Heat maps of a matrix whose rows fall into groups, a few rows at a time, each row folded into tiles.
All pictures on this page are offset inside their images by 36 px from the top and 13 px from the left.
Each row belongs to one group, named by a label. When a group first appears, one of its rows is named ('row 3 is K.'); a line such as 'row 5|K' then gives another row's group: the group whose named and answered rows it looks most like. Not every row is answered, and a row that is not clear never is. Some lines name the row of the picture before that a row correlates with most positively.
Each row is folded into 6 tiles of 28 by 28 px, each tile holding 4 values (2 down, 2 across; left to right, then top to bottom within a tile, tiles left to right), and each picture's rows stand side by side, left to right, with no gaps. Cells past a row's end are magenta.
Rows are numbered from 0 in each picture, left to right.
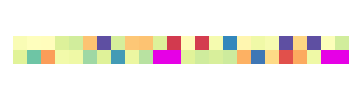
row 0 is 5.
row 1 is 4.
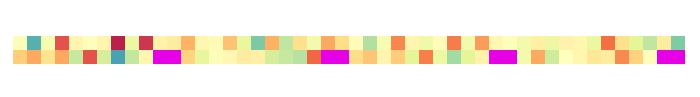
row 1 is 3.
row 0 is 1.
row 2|1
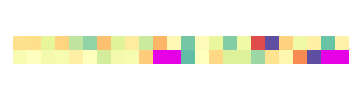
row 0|3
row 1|5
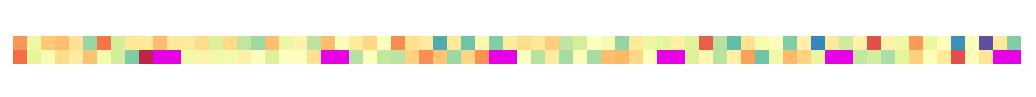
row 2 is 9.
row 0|3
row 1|3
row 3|4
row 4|4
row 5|4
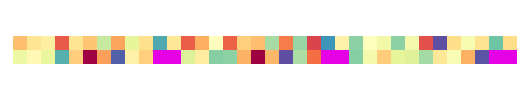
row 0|9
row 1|9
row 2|5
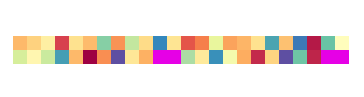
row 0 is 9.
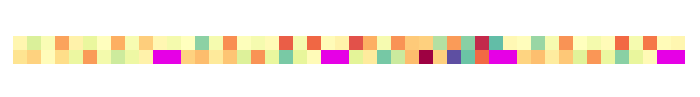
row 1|1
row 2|9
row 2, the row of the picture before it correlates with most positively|1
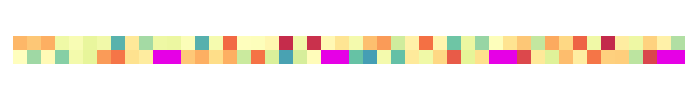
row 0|4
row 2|4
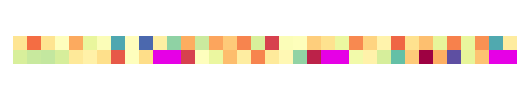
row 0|4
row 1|3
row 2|9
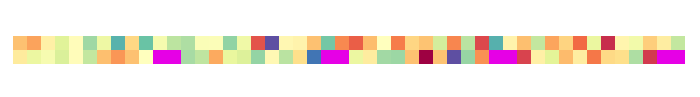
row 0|4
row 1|5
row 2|9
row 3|3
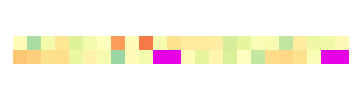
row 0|1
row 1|4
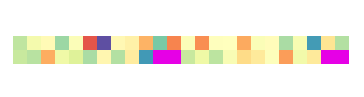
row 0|5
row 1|4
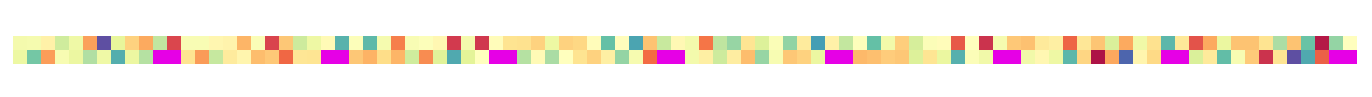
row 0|5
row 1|3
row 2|1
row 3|9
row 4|4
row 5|1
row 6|9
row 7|9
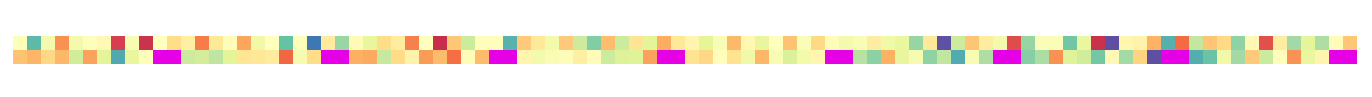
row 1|4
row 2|3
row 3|3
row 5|5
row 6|5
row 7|4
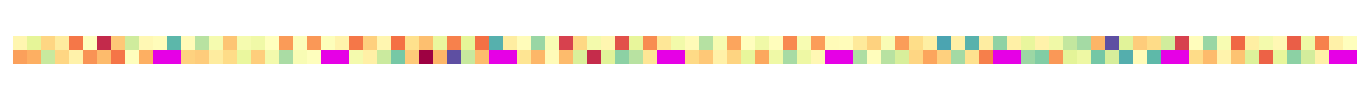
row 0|3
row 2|9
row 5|9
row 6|5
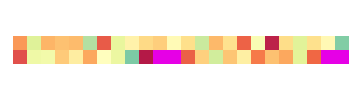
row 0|3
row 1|3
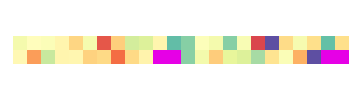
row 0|3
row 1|5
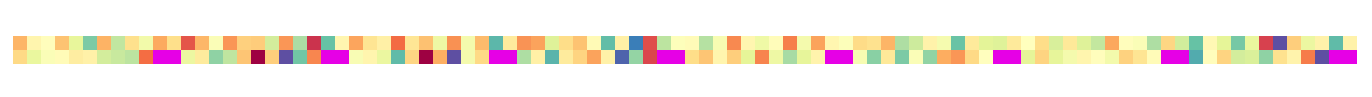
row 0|3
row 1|9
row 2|9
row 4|1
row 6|3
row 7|5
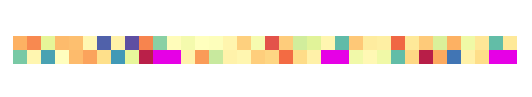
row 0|9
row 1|3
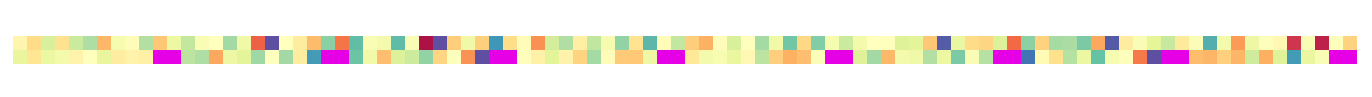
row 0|3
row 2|5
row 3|4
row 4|4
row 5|5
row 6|5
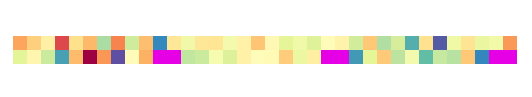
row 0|9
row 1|4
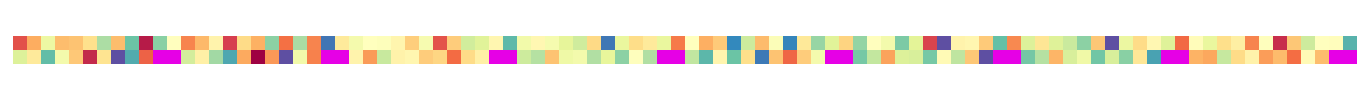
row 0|9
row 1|9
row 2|3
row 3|5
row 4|4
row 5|5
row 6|5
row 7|3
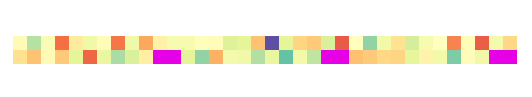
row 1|5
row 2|1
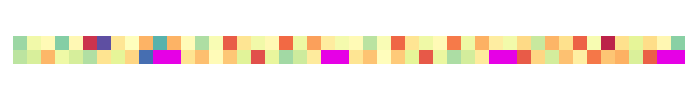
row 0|5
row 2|1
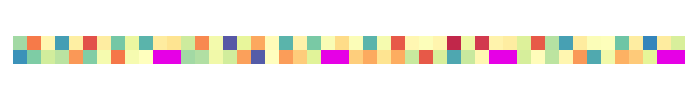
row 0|4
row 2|1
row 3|4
